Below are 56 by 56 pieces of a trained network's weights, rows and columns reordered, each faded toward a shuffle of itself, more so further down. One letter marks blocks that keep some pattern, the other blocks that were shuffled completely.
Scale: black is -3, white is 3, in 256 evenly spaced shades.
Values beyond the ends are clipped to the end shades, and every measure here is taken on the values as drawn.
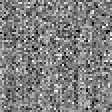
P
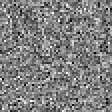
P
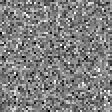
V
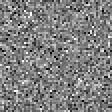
V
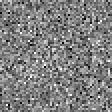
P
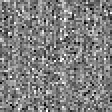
P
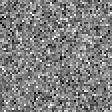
V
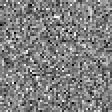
V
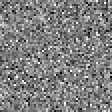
V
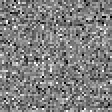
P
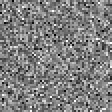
V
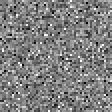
V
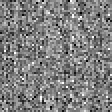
P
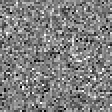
V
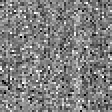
P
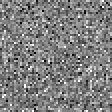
P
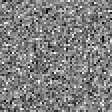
V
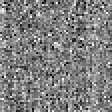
P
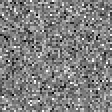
V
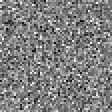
V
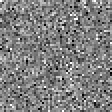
V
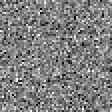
P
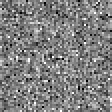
P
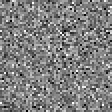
P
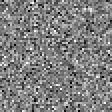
V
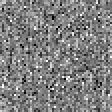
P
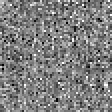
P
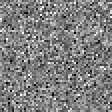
V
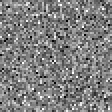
V
